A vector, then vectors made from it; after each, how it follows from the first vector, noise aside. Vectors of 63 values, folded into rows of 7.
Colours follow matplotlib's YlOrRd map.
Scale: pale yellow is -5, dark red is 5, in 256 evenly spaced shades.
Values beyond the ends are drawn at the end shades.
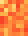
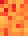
negated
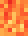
wrapped around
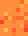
partly zeroed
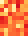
scaled up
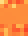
partly zeroed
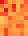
negated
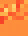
partly zeroed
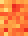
sign-scrambled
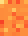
partly zeroed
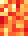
scaled up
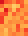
sign-scrambled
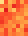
sign-scrambled
